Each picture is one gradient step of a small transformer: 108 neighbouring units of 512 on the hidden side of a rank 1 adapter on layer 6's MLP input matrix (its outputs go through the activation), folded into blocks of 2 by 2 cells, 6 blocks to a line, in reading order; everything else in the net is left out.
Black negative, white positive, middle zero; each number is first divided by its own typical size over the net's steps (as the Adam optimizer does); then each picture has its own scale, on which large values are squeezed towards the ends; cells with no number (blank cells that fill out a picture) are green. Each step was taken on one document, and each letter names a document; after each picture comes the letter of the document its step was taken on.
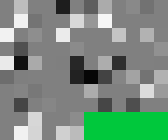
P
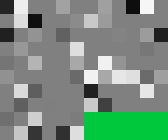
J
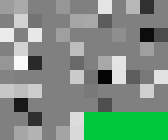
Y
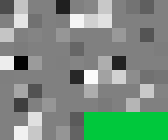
P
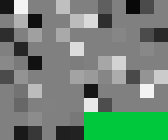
J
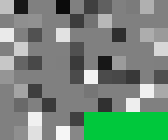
P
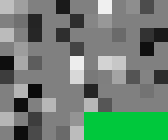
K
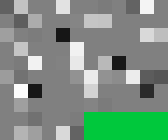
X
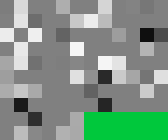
Y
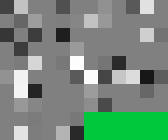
X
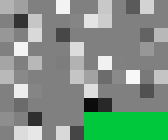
Y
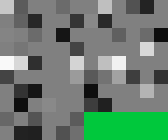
K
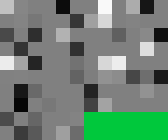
K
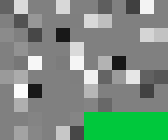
X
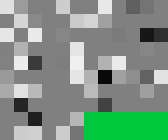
Y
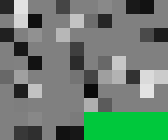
J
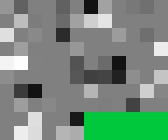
P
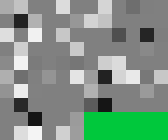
Y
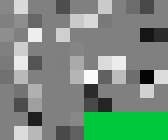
Y
